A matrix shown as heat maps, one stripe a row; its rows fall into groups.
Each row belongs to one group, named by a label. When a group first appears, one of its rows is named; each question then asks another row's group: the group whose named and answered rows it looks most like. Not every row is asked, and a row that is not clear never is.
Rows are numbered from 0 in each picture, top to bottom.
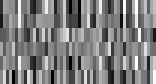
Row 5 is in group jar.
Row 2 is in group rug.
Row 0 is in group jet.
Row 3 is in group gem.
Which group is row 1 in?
jet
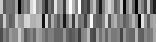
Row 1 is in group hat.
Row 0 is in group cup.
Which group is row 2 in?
jet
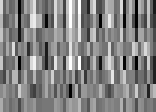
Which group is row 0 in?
cup
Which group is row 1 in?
cup
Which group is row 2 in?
cup
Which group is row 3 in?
gem
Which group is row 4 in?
cup
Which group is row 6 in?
jet
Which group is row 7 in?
cup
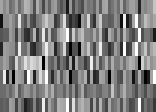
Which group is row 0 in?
hat
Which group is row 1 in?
jet
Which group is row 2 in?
rug
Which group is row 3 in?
jet
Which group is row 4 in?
hat
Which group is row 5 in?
jar
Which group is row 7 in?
rug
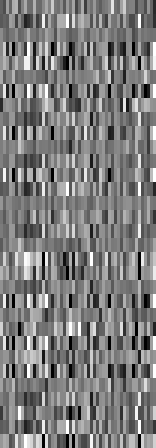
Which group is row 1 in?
rug
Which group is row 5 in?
gem
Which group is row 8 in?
rug
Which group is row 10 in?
jet
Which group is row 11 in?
rug
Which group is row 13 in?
rug
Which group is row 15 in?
rug
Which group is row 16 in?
rug
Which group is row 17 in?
jet
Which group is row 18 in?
hat
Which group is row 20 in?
rug
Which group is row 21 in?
jar
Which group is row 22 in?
cup
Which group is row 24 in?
jar
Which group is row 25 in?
hat
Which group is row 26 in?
jar
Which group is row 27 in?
gem
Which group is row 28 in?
rug
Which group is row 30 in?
rug
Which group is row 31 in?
hat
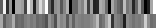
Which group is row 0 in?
jar
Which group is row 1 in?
gem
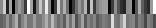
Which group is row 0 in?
jar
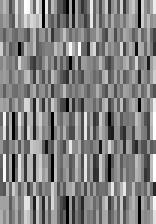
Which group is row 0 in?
hat
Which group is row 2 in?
rug
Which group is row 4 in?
jet
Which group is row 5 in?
hat
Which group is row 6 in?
rug
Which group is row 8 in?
jar
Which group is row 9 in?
jar
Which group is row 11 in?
jar
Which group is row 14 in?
hat
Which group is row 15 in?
hat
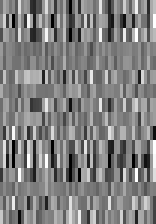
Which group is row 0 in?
jet
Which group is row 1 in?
jar
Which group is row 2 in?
jet
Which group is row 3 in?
rug
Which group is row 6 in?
cup
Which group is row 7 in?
jet
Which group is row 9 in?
gem
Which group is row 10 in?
jar
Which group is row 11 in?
jar
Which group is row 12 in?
jet
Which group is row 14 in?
gem
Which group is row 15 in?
cup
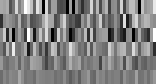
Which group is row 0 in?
hat
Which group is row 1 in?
jet
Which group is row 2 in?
jar
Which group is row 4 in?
cup
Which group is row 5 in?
jet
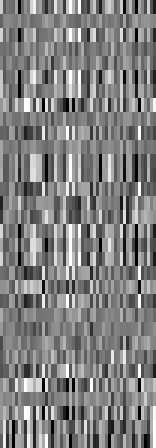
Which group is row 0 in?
cup
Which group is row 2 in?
cup
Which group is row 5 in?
cup
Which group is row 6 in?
cup
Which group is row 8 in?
rug
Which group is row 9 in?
rug
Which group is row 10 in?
cup
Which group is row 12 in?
cup
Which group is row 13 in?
rug
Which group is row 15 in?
jet
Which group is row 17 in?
cup
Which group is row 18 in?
cup
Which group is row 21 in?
rug
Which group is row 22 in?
cup
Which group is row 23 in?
rug
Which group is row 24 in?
jet
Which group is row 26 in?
rug
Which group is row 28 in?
gem
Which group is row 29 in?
hat
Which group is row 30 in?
jar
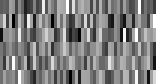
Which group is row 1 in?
jar
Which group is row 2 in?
jet
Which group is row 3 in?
rug
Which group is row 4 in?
gem
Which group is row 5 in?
jet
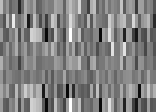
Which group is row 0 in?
cup
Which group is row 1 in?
gem
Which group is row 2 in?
cup
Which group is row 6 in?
hat
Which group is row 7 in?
cup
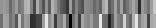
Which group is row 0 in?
hat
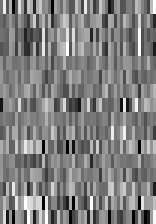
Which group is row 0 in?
jar
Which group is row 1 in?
rug
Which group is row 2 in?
rug
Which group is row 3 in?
rug
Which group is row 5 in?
cup
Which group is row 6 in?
hat
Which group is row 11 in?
rug
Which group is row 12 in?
cup
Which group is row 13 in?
gem
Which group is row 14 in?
hat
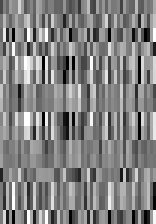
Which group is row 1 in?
hat
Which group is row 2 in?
jar
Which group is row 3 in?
gem
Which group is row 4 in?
hat
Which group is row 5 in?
hat
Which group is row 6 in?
cup
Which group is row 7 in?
cup
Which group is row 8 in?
hat
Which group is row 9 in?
hat
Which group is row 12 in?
jet
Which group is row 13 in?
gem
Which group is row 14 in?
gem
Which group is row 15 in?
jar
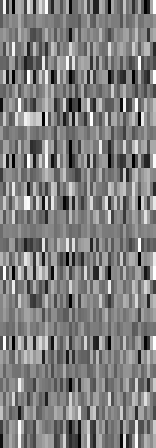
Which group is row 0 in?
jar
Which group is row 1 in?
jet
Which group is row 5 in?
jar
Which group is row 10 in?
jet
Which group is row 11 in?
jar
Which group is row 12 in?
jet
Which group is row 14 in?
hat
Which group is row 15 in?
gem
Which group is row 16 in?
jet
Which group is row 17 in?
rug
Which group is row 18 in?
hat
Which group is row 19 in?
jar
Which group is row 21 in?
jet
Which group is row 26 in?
rug
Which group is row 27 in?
jet
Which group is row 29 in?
cup
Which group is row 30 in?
jet
